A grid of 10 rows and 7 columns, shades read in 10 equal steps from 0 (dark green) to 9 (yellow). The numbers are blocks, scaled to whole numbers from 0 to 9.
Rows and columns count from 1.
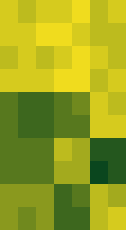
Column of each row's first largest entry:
5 3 5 4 6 6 4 4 6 7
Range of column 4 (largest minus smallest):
7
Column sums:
53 50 52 57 59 60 61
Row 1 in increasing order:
7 7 8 8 8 8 9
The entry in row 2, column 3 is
9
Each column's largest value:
8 8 9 9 9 8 8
